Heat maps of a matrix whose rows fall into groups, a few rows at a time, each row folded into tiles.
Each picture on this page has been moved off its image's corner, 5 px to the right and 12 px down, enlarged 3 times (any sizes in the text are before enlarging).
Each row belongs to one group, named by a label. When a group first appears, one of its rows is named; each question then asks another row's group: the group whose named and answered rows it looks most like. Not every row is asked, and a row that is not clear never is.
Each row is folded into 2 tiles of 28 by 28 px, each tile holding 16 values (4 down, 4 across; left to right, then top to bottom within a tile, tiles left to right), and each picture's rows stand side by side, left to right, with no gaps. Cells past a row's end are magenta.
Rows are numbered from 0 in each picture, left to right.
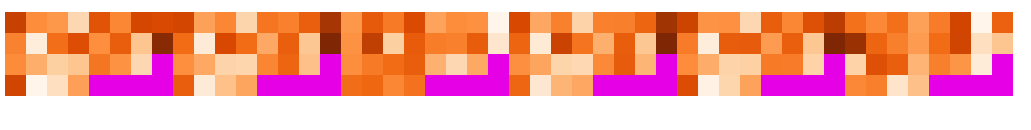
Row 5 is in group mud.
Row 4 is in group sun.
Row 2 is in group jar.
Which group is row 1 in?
sun
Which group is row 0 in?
sun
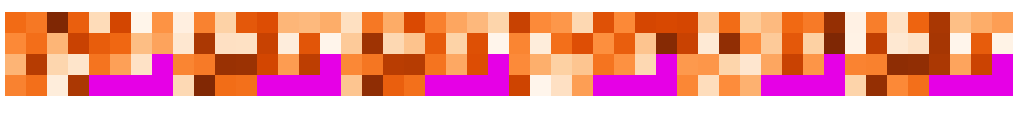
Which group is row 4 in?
sun
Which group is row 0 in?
mud
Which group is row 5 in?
jar
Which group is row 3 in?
sun
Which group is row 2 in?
jar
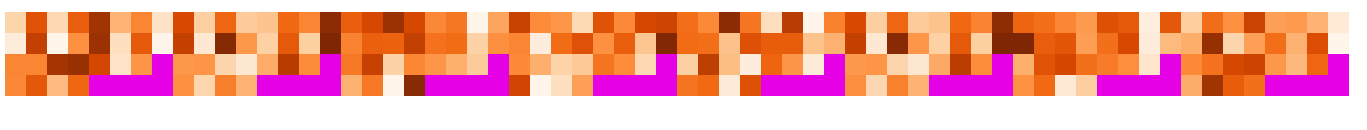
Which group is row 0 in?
jar
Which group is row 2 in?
mud
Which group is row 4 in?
mud
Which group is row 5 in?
sun
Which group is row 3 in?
sun
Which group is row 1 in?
sun
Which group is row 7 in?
jar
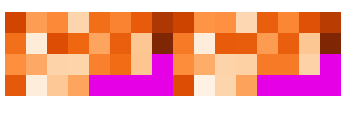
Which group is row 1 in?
sun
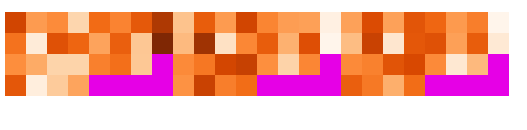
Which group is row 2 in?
jar
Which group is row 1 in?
jar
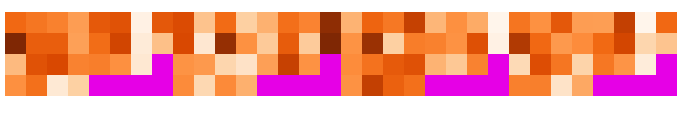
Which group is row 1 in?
sun
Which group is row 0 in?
mud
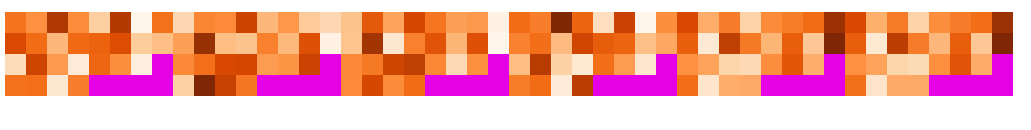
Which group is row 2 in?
jar
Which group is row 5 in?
sun
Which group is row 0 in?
mud
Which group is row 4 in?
sun
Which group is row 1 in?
jar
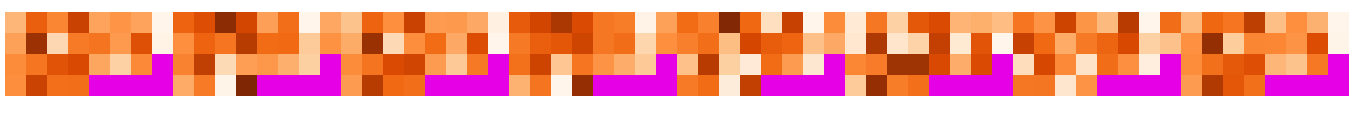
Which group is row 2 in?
jar
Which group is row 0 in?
jar
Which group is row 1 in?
mud
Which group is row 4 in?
mud
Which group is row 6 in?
mud
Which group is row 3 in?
mud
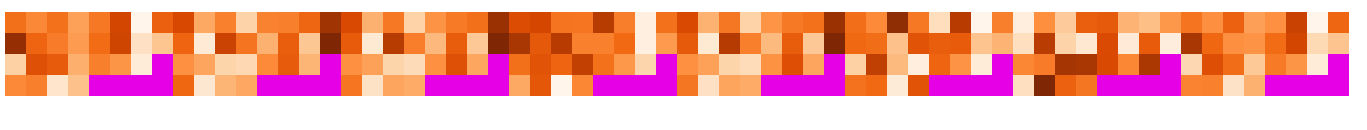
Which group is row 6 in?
jar
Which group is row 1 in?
sun
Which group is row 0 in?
mud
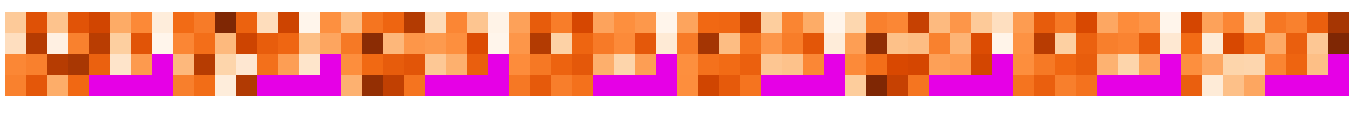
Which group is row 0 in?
jar
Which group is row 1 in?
mud
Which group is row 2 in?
jar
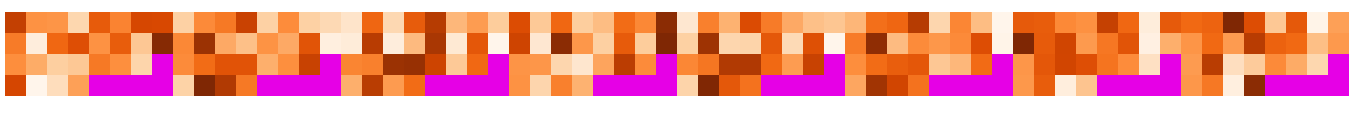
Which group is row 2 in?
jar
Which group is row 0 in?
sun
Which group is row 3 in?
sun
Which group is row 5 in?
jar
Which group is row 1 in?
jar
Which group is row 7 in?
mud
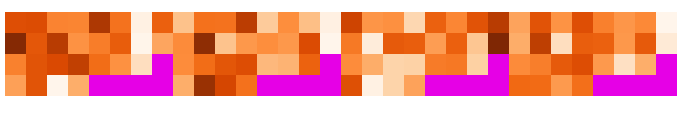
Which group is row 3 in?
jar
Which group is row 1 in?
jar
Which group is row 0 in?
mud
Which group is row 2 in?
sun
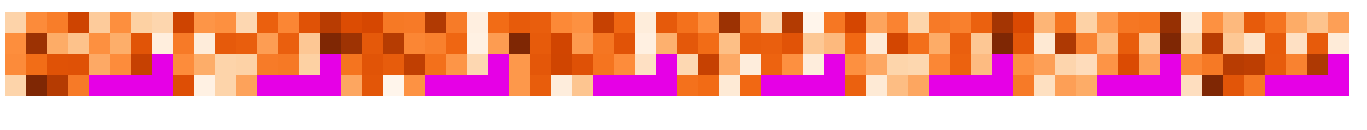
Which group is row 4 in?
mud
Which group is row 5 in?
sun
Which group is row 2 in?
mud
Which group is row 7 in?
jar
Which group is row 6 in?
sun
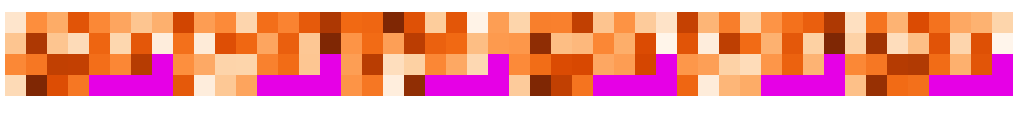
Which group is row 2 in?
mud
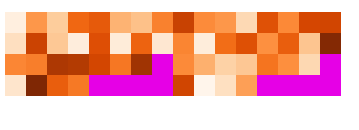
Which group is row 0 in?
jar
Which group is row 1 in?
sun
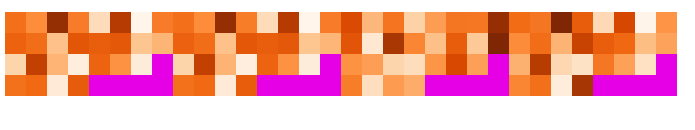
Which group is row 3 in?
mud
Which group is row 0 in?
mud
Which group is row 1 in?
mud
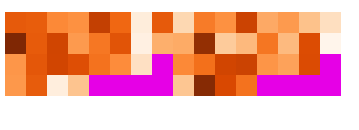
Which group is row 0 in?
mud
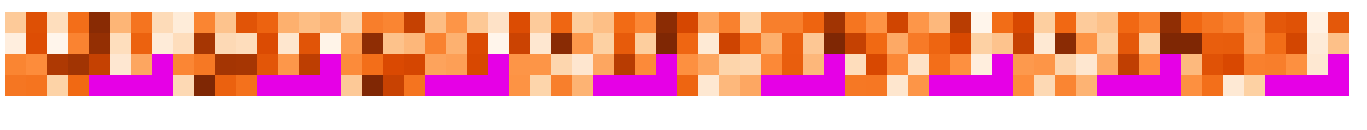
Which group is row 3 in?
sun
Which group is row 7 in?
mud
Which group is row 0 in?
jar
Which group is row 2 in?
jar
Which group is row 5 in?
mud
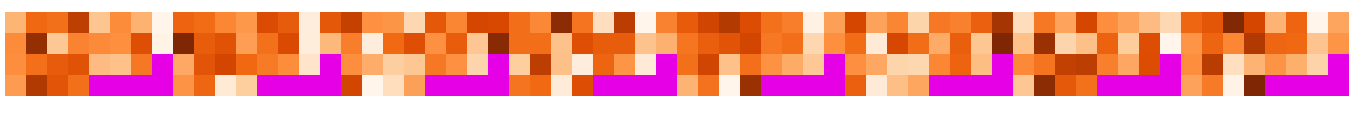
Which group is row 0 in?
jar
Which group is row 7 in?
mud
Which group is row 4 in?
mud
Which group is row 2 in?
sun
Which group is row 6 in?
jar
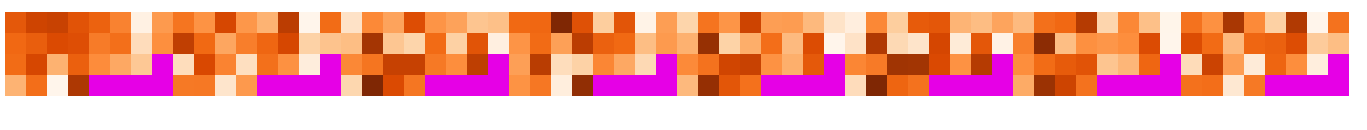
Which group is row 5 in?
jar
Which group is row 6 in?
jar
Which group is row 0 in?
mud
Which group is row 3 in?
mud
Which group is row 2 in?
jar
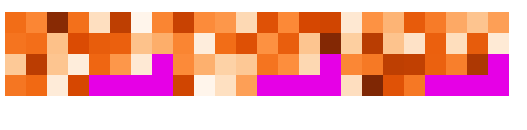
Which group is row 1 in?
sun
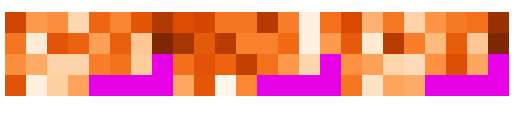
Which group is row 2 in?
sun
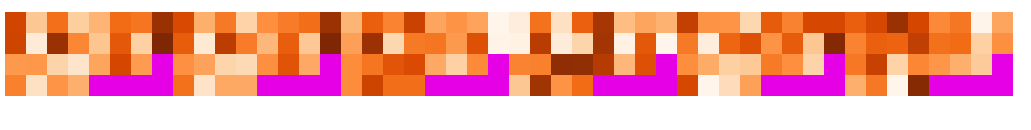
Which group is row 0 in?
sun
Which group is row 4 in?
sun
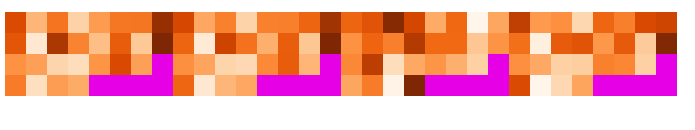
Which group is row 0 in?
sun
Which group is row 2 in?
mud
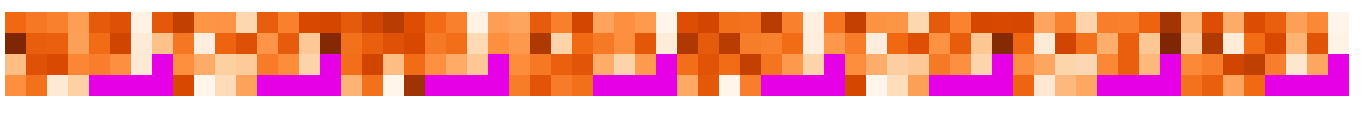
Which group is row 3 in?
jar
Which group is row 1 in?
sun
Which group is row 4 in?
mud
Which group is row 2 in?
mud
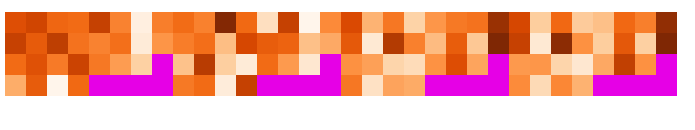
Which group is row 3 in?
sun
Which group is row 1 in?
mud
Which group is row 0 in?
mud
